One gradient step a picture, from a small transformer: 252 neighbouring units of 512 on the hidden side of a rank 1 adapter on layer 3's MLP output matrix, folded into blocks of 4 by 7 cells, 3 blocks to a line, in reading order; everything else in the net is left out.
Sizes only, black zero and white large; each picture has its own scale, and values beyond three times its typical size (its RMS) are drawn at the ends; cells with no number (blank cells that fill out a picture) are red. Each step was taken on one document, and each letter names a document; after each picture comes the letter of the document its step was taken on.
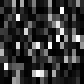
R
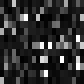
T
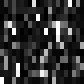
R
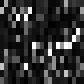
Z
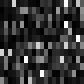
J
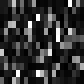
R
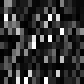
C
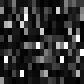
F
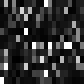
Z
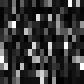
R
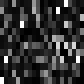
F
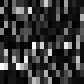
Z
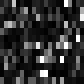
J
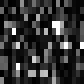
R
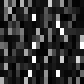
C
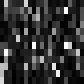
Z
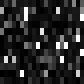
F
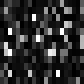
C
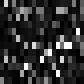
Z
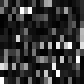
Z
